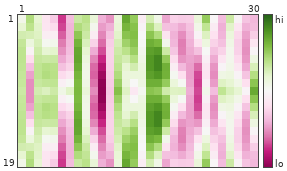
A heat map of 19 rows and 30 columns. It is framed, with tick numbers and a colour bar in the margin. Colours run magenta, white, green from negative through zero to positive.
The centre is the ninth with the highest average. The grain runs up and down. On average the colour sits 50% of the way up the scale. The top and bottom halves mirror each other.
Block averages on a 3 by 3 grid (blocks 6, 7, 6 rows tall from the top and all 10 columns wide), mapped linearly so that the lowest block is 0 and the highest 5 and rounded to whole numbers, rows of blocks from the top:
340 | 451 | 340
